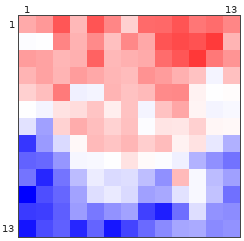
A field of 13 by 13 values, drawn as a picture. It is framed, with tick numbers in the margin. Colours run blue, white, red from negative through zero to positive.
Ninth with the highest average: top right. Ninth with the lowest average: bottom left. Slope: up to the top.
